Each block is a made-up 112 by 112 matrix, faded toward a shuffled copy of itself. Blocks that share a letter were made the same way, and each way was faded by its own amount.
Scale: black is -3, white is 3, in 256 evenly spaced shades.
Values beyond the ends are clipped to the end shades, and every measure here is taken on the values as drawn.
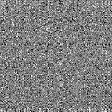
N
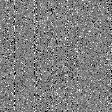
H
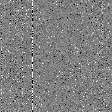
H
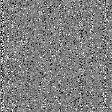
H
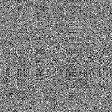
N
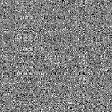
N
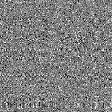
N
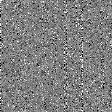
H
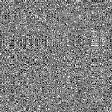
N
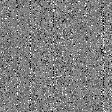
H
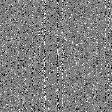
H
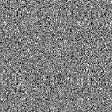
N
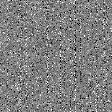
H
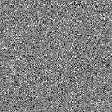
N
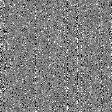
H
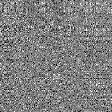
N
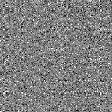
N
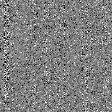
H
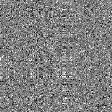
N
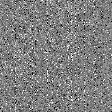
H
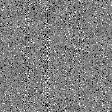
H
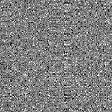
N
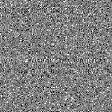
N
